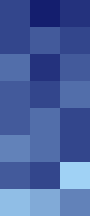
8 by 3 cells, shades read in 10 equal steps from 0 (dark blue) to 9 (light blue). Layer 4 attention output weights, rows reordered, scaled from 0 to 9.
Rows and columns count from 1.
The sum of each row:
3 7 8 9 9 11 14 20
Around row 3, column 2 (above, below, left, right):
3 2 4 3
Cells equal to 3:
5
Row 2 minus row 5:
-1 -1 0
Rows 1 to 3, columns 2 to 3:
0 1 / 3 2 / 1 3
